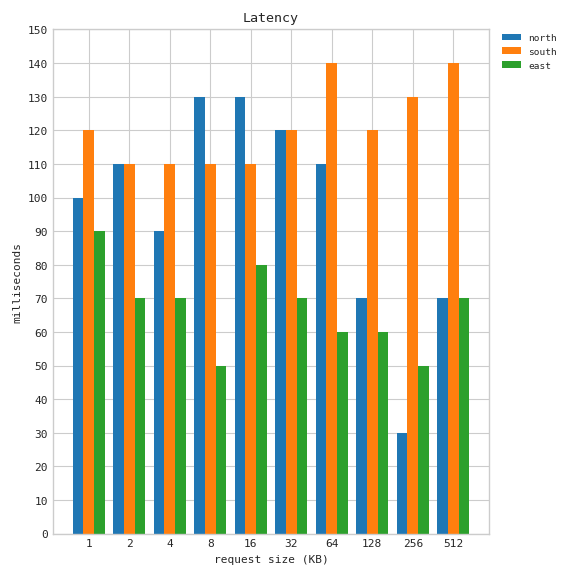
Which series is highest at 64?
south
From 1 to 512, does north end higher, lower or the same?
lower
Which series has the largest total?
south
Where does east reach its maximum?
1
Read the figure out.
Title: Latency
x-axis: request size (KB), ticks 1 2 4 8 16 32 64 128 256 512
y-axis: milliseconds, ticks 0 10 20 30 40 50 60 70 80 90 100 110 120 130 140 150
Legend: north, south, east
Values:
north: 100 110 90 130 130 120 110 70 30 70
south: 120 110 110 110 110 120 140 120 130 140
east: 90 70 70 50 80 70 60 60 50 70
